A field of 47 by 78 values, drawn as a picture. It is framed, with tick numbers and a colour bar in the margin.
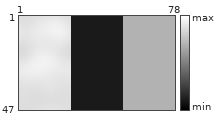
The table splits into one row of 3 panels. Panel 1,1: very high, smooth, faint in contrast. Panel 1,2: very low, flat. Panel 1,3: high, flat.
